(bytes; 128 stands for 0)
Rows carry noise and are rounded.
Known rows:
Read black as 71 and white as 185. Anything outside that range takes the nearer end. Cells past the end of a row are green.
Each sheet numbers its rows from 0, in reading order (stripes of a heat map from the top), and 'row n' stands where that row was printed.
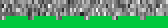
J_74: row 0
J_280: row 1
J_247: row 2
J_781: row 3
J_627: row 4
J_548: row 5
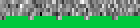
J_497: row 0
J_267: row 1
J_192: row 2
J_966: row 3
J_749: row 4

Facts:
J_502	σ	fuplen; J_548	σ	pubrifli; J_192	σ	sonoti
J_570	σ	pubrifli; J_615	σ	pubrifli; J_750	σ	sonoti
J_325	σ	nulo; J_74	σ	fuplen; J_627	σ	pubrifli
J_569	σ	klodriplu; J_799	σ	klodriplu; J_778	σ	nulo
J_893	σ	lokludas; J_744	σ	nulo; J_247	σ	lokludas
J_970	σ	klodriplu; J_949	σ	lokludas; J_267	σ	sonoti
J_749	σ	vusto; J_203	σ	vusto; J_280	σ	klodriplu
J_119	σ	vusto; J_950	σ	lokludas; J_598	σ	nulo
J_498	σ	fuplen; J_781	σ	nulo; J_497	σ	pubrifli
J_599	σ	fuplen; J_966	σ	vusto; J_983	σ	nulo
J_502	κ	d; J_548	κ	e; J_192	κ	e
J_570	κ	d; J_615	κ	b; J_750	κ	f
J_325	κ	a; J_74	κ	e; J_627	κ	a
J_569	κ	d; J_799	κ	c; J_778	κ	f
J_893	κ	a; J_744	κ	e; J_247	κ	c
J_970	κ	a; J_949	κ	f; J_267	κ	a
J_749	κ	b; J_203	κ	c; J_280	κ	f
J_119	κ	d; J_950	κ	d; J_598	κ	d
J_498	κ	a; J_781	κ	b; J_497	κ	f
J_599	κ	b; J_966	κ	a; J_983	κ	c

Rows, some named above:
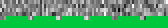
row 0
J_749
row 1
J_893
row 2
J_598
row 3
J_744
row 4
J_799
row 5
J_627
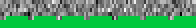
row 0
J_949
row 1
J_750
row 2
J_498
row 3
J_247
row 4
J_599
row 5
J_502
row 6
J_267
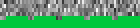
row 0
J_119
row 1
J_497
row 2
J_615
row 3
J_778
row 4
J_203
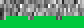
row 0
J_280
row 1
J_570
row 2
J_615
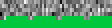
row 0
J_750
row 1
J_893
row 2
J_569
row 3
J_950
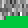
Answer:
J_983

